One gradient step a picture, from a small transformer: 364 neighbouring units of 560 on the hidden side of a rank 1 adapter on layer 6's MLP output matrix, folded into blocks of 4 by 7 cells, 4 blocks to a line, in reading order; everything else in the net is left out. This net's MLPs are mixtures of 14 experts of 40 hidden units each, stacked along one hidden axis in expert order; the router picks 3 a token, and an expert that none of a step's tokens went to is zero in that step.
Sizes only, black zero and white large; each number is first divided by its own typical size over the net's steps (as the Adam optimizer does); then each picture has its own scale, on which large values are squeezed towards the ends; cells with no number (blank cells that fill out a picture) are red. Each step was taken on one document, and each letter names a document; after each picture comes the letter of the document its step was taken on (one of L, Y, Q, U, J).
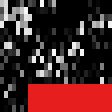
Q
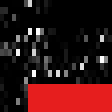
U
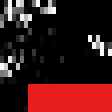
Q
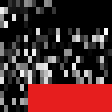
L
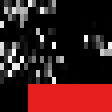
Q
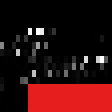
U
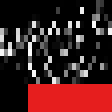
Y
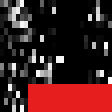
Q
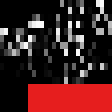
Y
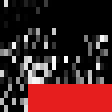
L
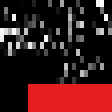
Y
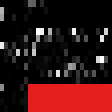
U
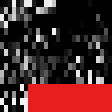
L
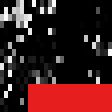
Q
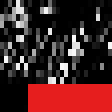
Q
